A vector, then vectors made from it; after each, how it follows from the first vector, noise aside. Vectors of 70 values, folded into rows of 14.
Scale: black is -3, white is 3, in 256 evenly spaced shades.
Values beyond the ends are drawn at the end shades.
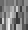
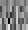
sign-scrambled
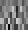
sign-scrambled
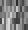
copied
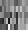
sign-scrambled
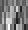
copied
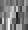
copied
